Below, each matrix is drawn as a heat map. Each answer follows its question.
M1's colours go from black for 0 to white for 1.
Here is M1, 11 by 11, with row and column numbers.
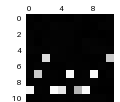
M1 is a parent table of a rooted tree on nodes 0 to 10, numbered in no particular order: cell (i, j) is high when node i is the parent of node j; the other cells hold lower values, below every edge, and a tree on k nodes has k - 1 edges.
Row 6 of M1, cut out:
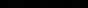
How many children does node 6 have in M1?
0
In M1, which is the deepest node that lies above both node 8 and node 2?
7
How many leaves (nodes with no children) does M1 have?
8
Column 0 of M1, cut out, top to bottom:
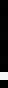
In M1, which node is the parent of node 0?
9
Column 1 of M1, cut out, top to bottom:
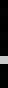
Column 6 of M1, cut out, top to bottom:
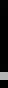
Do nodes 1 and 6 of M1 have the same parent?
no
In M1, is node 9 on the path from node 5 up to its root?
yes
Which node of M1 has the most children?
9
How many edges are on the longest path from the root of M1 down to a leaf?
3
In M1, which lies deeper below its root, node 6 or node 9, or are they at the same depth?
node 6
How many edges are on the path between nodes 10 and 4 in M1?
4
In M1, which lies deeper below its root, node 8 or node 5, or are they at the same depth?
the same depth
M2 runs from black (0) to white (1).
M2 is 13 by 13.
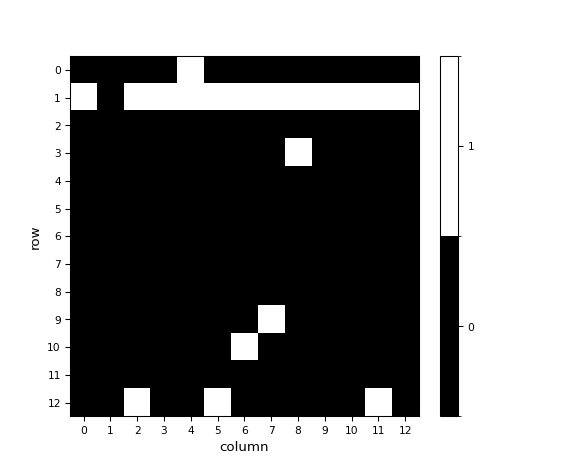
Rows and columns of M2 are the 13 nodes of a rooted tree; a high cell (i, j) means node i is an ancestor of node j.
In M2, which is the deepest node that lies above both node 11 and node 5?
12
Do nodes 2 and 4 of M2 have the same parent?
no
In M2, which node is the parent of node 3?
1
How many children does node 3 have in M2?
1
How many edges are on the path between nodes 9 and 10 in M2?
2
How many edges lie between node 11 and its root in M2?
2
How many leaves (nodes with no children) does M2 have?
7
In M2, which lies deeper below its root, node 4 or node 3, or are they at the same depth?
node 4
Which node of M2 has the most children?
1
